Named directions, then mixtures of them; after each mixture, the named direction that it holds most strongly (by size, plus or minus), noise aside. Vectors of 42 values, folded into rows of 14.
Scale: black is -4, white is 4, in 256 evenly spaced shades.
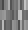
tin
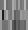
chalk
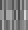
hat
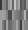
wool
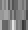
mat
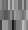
mat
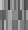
tin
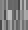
hat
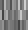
chalk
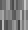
tin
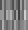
hat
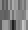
mat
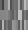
tin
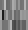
chalk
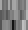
mat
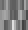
mat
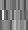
chalk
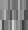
mat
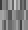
wool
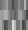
mat
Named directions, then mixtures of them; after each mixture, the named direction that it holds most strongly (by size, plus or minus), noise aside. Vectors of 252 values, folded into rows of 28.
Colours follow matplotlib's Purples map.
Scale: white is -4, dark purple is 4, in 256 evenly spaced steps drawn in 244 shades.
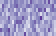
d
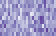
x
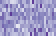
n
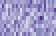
x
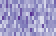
x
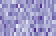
n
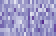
d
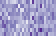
n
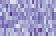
n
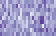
x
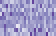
n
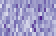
d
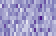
d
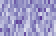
d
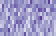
d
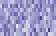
d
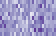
x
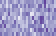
x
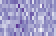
n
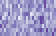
x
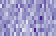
x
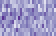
x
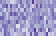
n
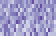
d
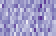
d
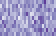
x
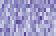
d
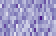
d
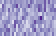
d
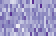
n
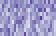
d
